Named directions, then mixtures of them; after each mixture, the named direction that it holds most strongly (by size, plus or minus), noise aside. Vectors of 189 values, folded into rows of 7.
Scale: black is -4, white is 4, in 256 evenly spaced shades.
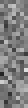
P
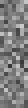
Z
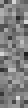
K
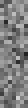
Z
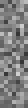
Z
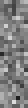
K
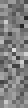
Z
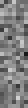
K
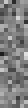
K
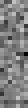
K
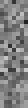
P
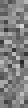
Z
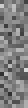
Z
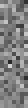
Z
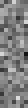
K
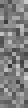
Z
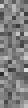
P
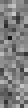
P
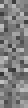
P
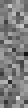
P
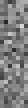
Z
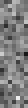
K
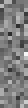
K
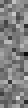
K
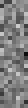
K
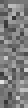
P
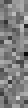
Z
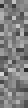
P
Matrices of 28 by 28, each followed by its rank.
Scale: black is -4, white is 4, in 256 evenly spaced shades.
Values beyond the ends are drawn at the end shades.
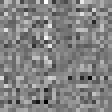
five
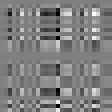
one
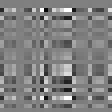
one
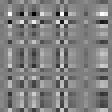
one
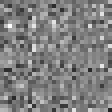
five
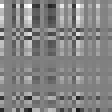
one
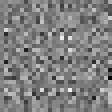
five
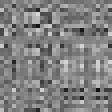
three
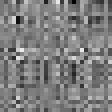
three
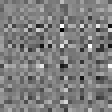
three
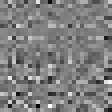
three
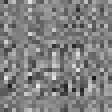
five
